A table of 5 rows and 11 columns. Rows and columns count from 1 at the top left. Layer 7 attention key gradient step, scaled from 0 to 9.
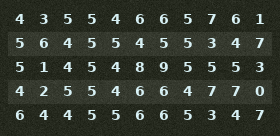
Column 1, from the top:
4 5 5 4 6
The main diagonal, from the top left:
4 6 4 5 5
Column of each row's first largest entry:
9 11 7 9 11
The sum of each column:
24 16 22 25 22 30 32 24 25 26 18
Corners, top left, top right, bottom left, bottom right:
4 1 6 7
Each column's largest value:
6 6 5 5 5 8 9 5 7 7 7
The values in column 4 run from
5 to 5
